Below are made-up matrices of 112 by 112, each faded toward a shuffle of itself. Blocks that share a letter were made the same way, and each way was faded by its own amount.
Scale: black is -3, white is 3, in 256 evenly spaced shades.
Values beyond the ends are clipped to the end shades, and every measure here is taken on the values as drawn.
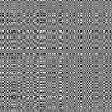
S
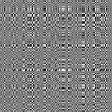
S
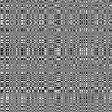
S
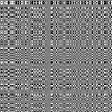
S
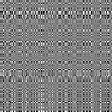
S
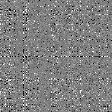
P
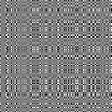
S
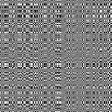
S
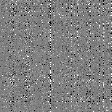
P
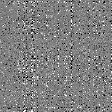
P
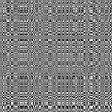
S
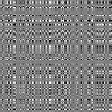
S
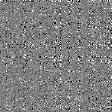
P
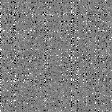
P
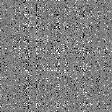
P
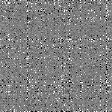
P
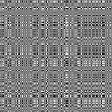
S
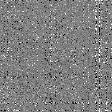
P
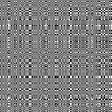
S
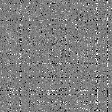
P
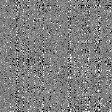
P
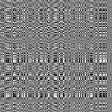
S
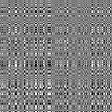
S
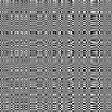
S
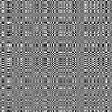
S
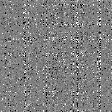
P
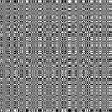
S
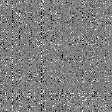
P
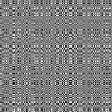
S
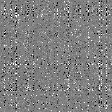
P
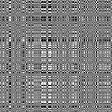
S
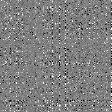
P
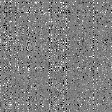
P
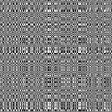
S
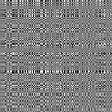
S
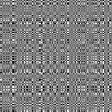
S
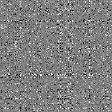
P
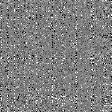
P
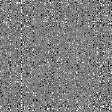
P
